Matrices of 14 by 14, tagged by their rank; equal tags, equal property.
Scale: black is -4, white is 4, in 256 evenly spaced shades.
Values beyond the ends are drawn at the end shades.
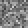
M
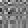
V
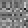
V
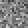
M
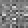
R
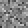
M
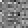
R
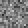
M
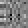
V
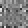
R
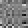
V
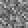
M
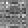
R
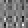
V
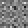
R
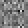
R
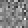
R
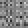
V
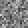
M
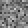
M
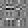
V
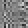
R
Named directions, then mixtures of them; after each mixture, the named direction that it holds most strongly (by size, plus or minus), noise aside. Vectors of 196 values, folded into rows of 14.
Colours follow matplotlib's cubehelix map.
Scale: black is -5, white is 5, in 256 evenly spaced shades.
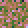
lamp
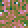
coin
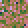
coin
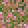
lamp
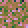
lamp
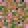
lamp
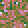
coin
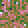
coin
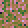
coin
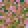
lamp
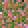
lamp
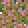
coin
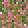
coin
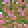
coin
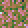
lamp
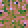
coin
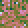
coin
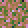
lamp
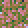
lamp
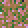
lamp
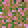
lamp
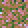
lamp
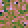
coin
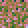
lamp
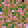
lamp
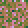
lamp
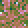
coin
